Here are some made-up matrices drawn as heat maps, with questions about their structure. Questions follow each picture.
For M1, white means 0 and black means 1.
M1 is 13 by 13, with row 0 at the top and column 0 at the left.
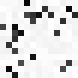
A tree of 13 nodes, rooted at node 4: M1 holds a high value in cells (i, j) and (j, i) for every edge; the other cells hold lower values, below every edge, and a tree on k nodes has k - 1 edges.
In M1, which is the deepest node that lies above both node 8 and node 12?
2
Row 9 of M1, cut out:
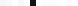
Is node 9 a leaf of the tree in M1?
yes
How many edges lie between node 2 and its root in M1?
1
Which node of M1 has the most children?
2
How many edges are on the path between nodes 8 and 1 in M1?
6
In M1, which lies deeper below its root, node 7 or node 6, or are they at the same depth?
node 7
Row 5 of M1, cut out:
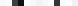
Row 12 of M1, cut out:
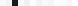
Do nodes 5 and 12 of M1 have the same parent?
yes
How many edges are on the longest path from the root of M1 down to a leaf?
7
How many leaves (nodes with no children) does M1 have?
6
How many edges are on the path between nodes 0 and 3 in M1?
4
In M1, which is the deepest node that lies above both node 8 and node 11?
2
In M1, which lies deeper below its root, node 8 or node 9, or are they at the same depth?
node 9
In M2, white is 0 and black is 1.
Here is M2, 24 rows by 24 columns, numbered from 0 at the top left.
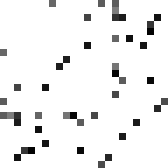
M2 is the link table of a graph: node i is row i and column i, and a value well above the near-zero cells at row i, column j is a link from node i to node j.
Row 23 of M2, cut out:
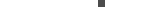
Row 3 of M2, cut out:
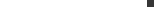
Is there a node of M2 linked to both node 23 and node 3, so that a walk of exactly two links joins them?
no
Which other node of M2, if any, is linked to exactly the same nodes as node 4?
node 3
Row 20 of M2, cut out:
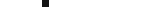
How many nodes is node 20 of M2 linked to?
1
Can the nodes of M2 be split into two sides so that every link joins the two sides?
yes
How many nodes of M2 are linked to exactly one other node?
12
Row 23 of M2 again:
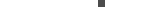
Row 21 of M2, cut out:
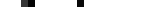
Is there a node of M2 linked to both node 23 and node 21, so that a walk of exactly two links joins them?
no
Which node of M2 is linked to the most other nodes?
node 16
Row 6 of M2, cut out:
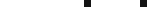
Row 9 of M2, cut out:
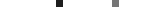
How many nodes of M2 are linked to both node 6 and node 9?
0
